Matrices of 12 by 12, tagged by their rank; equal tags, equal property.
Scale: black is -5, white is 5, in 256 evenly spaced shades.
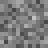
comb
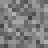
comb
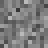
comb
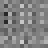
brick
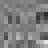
brick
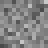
comb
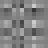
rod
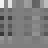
rod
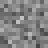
comb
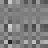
rod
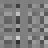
rod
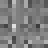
brick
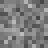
comb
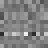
brick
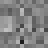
brick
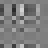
rod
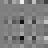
rod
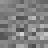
brick
